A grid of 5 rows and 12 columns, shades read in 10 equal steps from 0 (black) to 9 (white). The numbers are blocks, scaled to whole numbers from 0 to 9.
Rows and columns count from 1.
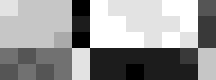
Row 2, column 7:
9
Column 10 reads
9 8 9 1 1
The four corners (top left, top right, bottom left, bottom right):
8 3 3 7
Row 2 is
7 7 7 7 1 9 9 8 8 8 9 2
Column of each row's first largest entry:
6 6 6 5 5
